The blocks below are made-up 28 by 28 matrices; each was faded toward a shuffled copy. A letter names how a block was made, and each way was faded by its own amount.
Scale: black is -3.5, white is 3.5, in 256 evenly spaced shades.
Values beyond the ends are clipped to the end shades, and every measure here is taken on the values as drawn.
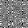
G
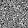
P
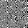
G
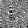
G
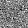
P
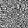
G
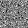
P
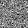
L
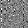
G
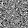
L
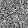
P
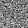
P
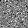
P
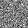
P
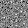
P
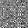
G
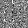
L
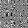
G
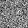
L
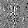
G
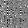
G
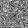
P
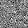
L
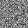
P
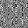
G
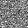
P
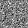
L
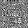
G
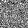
P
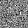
P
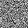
L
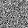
L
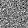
P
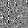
G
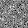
L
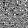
P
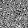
P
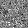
L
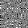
G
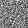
P
